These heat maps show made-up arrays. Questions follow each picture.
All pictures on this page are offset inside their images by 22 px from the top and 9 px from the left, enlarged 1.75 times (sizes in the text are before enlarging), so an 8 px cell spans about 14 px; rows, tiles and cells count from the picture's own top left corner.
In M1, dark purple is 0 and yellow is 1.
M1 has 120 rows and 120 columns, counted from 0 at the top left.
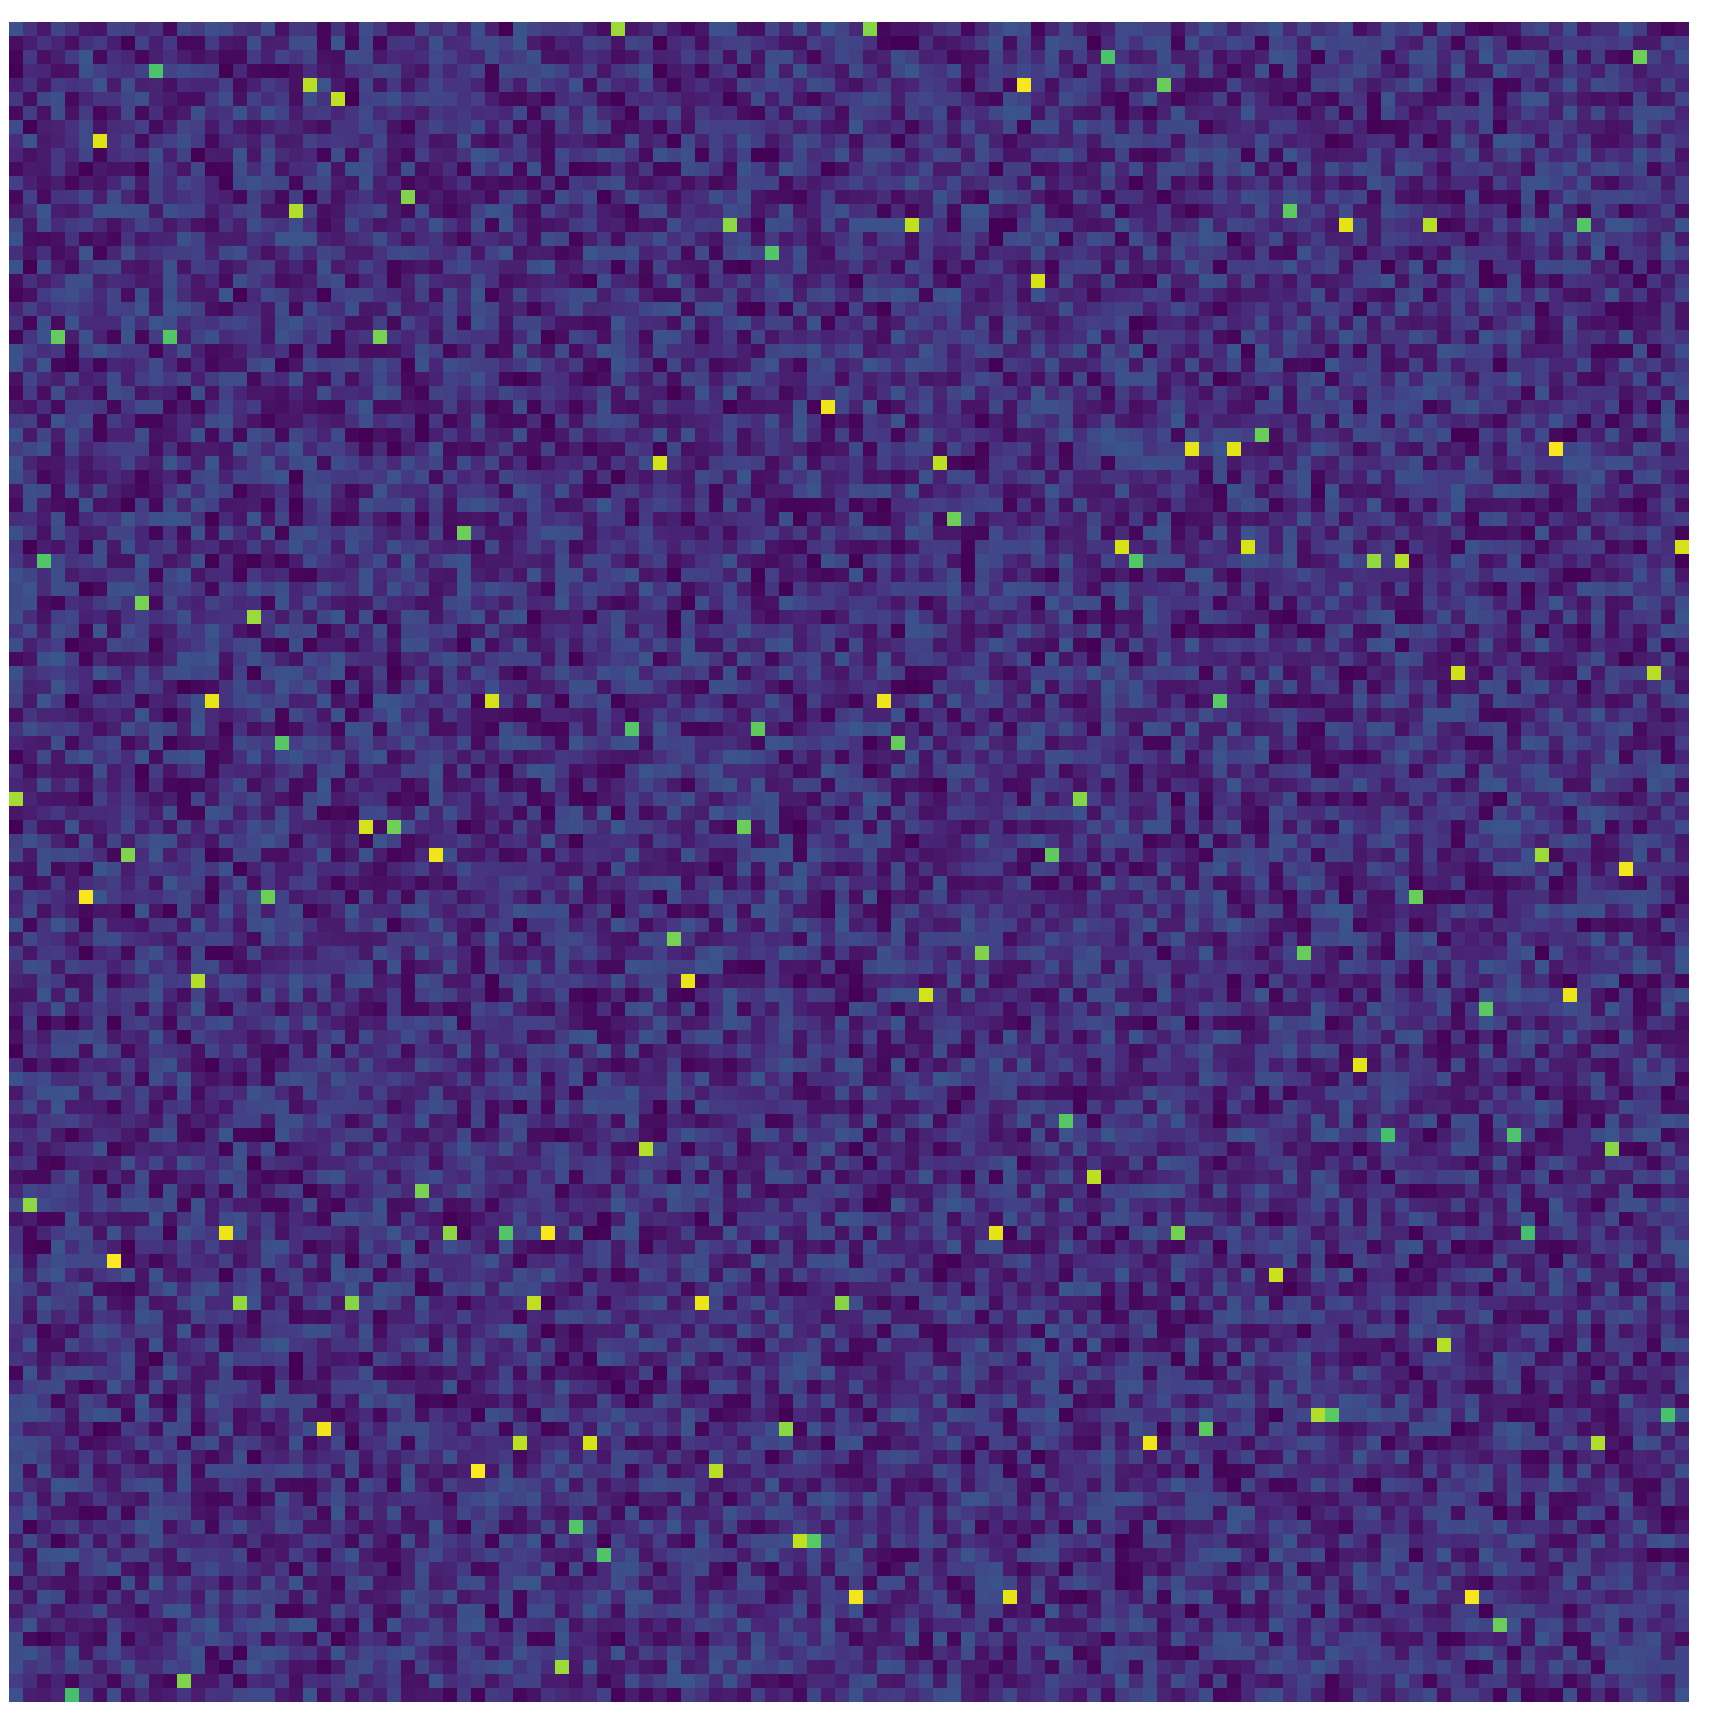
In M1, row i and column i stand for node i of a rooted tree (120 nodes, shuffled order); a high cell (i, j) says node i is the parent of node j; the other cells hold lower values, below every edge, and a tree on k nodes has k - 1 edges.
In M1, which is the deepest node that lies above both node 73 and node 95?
48
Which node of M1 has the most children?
86
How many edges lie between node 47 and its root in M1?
7
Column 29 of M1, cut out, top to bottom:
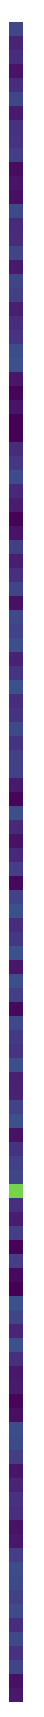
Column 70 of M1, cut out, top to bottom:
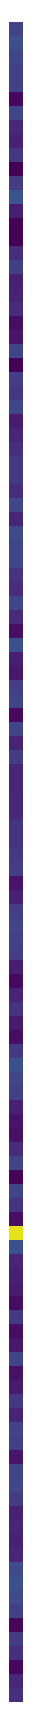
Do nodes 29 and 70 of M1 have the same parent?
no
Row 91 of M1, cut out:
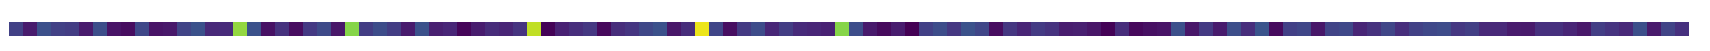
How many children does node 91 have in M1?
5
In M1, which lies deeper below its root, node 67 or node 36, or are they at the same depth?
the same depth
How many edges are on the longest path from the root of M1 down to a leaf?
7
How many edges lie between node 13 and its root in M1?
1
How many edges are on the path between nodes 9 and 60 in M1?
5
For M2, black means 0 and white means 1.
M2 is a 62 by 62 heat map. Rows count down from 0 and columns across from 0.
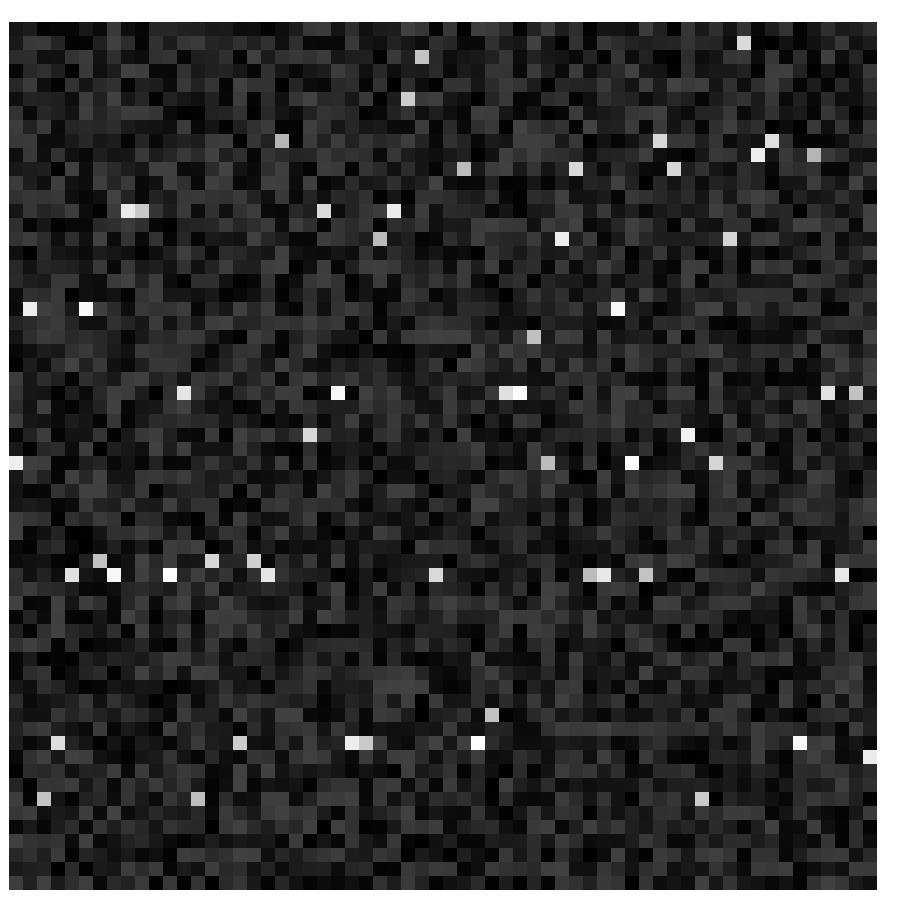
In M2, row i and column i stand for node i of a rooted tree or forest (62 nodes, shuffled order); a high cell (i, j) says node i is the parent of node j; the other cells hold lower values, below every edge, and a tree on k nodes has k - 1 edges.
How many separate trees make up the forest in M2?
5
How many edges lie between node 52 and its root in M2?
2
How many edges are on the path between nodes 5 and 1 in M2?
2
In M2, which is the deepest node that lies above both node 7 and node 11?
39
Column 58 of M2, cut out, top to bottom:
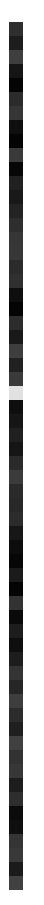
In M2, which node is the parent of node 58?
26
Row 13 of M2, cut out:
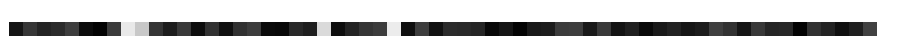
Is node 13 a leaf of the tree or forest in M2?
no
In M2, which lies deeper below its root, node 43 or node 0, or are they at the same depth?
the same depth
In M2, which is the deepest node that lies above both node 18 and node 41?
39
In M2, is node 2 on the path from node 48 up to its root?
yes
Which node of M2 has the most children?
39
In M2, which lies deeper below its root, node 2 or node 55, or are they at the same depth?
node 2
